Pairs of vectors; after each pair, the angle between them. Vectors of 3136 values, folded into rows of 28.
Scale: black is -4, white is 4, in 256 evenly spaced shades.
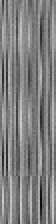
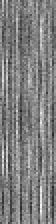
nearly opposite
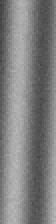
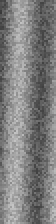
nearly parallel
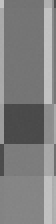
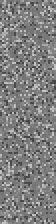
orthogonal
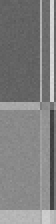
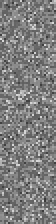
orthogonal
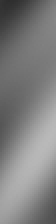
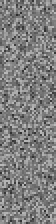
orthogonal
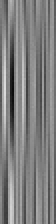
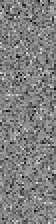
orthogonal
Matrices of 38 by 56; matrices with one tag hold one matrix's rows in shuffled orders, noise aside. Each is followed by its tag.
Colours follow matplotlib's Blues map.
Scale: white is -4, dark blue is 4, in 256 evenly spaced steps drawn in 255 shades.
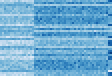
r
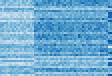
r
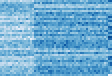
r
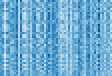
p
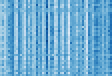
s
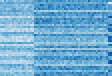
r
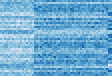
r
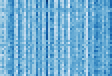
s
